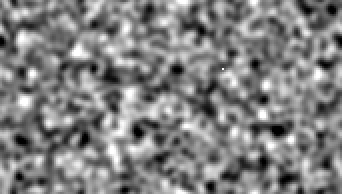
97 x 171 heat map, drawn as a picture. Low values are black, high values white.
The field is mottled with small blotches. No overall slope runs across the table. The histogram is bell-shaped. A single lone cell is far higher than the cells round it. No regular stripes run through it.
